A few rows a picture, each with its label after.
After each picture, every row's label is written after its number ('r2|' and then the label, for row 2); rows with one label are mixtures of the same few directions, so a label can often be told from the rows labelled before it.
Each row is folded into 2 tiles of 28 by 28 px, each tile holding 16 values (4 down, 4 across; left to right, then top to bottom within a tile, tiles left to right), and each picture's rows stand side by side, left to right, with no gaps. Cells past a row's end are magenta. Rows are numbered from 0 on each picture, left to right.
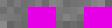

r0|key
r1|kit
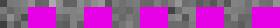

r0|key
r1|kit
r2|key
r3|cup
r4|key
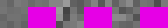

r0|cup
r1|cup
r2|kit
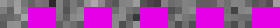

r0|key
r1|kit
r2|kit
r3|cup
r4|cup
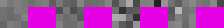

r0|key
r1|key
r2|kit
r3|cup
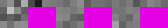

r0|kit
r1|kit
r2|key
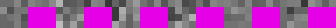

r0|cup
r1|key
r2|cup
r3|kit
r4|kit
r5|kit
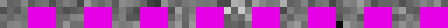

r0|key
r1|kit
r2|kit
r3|cup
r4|key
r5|key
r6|key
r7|cup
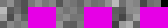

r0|cup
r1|key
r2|key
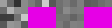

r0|kit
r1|kit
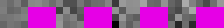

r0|kit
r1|key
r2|key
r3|cup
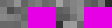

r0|kit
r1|key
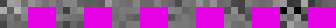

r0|key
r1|cup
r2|kit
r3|cup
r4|key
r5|key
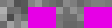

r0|cup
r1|key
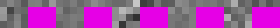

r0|cup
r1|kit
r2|kit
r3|key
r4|cup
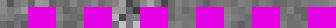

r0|kit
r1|kit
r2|cup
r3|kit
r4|kit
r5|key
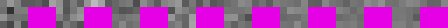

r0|cup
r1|kit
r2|kit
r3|cup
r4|kit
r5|kit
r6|cup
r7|kit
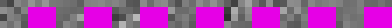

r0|cup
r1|kit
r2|kit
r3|cup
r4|cup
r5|key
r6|key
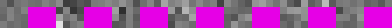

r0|cup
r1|key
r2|cup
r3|key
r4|kit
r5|kit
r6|cup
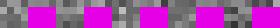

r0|key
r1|kit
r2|cup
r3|kit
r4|cup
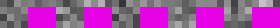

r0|cup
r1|cup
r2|cup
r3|cup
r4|kit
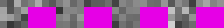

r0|kit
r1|cup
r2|key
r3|key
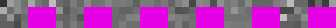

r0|key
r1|cup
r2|kit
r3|kit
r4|kit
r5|cup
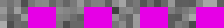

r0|key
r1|kit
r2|cup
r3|kit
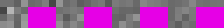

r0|cup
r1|key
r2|kit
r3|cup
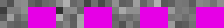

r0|cup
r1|cup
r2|kit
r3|key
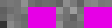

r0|key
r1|key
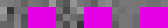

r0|cup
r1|cup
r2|key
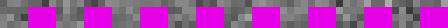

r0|kit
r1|kit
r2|key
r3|cup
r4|kit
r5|kit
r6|key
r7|key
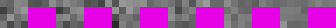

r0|cup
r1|cup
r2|key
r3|kit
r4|key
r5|key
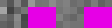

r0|cup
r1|cup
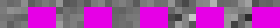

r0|kit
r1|key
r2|kit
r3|kit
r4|kit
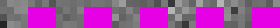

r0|key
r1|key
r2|cup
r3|key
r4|cup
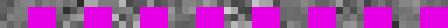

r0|cup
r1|kit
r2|cup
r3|kit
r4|cup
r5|key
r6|key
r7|key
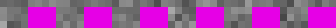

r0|key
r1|cup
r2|kit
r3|cup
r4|kit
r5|cup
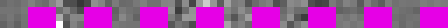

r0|key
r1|key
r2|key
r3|kit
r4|key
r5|kit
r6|kit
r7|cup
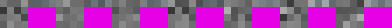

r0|key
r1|cup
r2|kit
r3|key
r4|cup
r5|cup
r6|kit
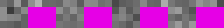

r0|kit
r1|key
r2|key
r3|cup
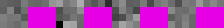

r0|key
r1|key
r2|kit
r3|cup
